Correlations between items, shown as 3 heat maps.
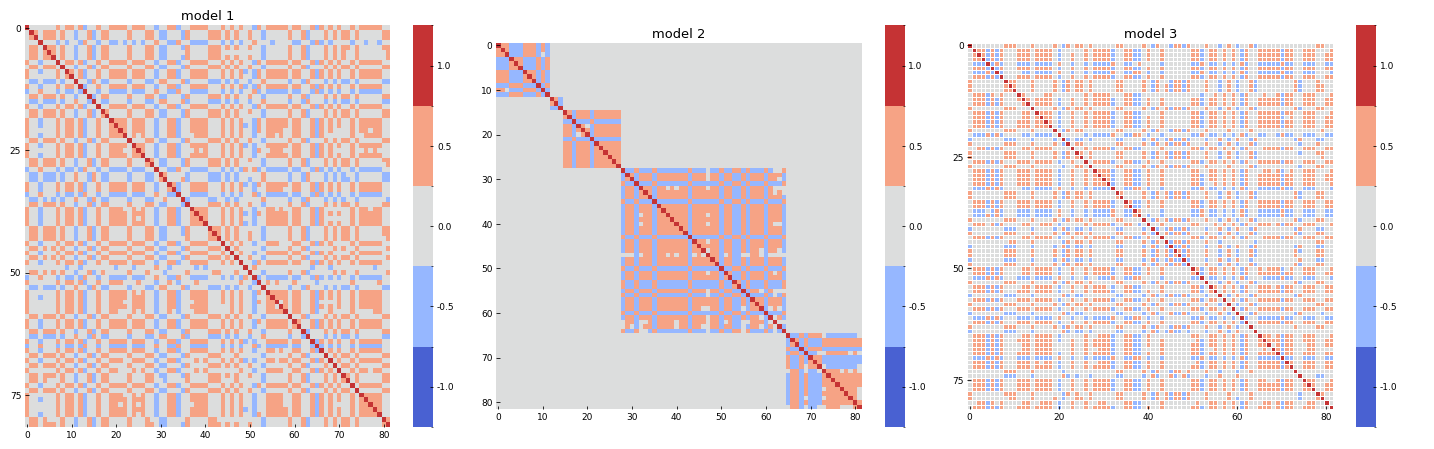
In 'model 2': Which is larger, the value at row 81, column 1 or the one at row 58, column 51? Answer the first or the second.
the second
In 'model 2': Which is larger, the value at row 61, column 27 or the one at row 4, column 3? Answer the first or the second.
the second
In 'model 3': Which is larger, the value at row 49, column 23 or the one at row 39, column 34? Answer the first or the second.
the second
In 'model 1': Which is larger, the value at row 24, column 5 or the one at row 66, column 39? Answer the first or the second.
the second
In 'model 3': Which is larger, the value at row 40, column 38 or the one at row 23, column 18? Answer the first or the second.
the second
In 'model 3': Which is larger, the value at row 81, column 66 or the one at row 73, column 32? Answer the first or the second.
the first
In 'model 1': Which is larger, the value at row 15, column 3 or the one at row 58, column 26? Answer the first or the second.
the second
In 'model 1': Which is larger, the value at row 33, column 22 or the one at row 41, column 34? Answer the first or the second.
the first
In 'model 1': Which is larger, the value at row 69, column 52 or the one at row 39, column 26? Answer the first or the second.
the second
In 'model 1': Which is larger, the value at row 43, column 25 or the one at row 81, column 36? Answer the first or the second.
the second
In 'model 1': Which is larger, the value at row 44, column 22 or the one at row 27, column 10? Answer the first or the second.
the first
